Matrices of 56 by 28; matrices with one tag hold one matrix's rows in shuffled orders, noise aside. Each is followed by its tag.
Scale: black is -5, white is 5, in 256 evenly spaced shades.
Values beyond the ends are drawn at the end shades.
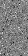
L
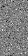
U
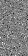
L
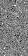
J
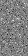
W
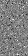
W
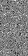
J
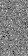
U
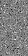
J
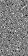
W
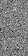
J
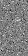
W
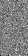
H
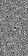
J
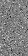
L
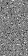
W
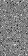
J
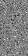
J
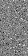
H
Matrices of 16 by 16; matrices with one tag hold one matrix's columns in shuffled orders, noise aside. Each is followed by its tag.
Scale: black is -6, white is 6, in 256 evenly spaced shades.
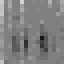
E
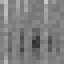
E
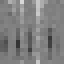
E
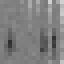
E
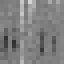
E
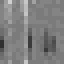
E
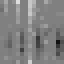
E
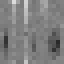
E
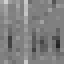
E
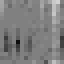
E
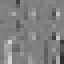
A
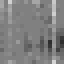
E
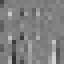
A
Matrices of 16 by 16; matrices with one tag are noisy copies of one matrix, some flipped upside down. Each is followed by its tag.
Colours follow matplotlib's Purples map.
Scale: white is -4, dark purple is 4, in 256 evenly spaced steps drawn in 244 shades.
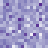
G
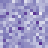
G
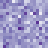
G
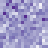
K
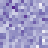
K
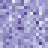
G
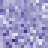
K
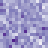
K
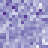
K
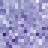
K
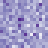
G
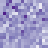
K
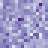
G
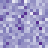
G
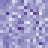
G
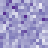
K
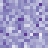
G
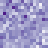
K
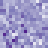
K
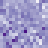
K
